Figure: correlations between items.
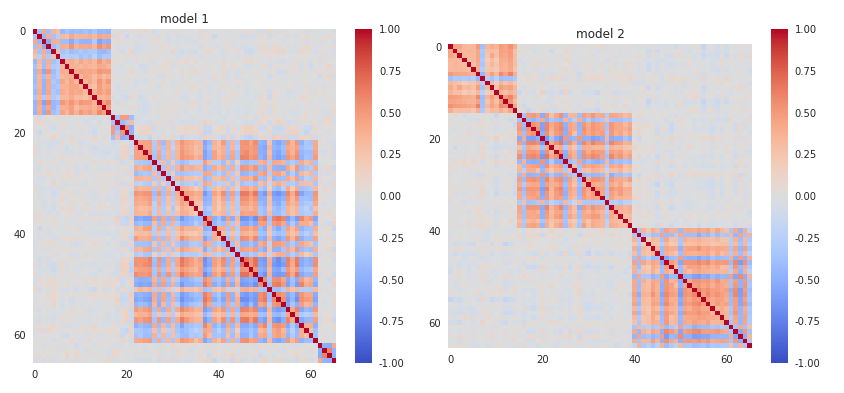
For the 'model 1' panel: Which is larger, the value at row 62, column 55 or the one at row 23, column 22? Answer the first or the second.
the second
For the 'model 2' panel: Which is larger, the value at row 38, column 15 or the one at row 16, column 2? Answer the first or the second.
the first
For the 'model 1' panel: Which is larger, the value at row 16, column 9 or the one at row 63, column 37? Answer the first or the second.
the first
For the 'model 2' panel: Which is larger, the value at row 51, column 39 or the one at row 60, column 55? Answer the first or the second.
the second
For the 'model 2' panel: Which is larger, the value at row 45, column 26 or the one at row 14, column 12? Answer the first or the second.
the second
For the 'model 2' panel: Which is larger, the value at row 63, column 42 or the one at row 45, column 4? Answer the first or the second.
the second
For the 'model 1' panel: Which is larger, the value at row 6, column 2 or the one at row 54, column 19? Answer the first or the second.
the second
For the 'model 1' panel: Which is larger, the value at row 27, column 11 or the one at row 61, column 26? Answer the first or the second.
the first
